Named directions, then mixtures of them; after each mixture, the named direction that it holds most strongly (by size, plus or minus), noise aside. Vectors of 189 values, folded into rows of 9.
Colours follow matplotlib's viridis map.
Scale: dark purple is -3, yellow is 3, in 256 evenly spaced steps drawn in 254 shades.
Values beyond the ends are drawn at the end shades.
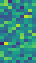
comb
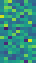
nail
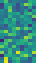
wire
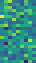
nail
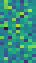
nail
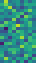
comb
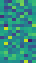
nail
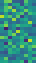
nail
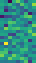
nail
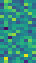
nail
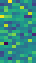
comb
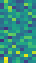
wire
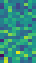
wire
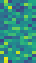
wire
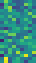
wire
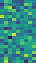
nail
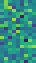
nail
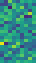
comb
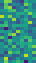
nail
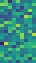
comb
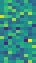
nail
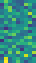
wire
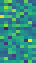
nail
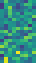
wire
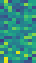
wire
